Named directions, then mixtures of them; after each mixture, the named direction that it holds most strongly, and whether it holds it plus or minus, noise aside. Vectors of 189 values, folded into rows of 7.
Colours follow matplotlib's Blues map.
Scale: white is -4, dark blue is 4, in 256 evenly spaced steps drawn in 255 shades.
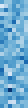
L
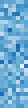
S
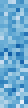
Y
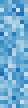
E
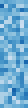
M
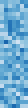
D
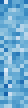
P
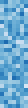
D, plus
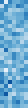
P, plus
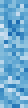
D, plus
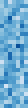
M, minus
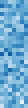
Y, plus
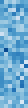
Y, plus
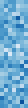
Y, minus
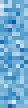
L, plus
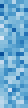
Y, plus
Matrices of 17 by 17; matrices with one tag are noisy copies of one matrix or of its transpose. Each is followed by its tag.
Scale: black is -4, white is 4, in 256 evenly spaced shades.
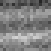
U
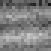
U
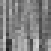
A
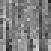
A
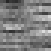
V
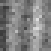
U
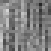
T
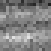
U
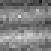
U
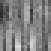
V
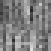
V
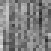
T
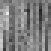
T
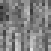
V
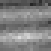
U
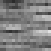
V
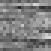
A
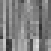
A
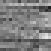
A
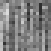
T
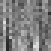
A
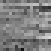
A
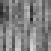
V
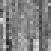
A
